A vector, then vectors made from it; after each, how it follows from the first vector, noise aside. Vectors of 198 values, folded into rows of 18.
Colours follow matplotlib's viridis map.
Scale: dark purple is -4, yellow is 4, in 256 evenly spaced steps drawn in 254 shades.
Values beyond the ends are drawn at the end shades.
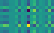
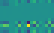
partly zeroed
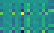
wrapped around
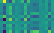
wrapped around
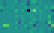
partly zeroed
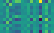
wrapped around
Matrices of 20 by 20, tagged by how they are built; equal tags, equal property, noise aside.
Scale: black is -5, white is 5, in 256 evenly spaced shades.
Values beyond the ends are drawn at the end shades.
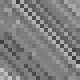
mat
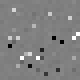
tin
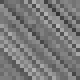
mat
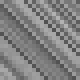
mat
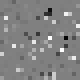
tin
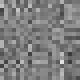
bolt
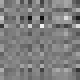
bolt
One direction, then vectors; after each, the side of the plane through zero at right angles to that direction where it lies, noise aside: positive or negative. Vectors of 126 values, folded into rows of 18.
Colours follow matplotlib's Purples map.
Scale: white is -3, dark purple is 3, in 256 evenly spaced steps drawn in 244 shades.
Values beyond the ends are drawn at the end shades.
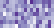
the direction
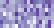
positive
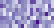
positive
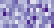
negative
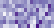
positive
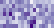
negative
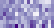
negative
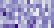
negative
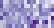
negative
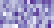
positive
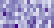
negative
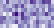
positive
